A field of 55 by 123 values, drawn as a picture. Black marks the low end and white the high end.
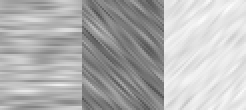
The table splits into one row of 3 panels. Panel 1,1: high, streaked across. Panel 1,2: middling, slanting down to the right. Panel 1,3: very high, slanting up to the right, faint in contrast.
